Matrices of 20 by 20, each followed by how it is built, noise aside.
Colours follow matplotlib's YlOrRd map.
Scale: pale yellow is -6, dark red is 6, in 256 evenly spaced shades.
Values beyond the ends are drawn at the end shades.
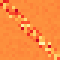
banded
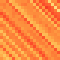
Toeplitz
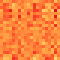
low rank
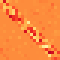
banded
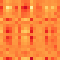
low rank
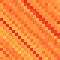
Toeplitz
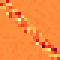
banded
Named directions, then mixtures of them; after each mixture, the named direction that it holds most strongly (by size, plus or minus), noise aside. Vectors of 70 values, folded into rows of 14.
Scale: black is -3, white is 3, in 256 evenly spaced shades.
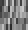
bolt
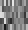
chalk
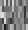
chalk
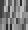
bolt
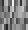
bolt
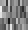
bolt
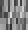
bolt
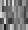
chalk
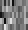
chalk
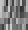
bolt
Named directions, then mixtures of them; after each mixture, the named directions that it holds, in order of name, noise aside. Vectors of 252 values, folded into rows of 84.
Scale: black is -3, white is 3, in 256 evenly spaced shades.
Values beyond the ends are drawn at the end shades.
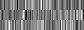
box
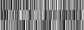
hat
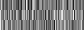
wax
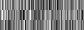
box, hat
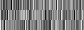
hat, wax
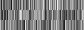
hat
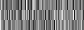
wax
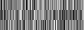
hat, wax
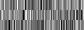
box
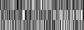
box, wax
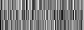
wax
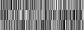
box, hat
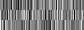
hat, wax
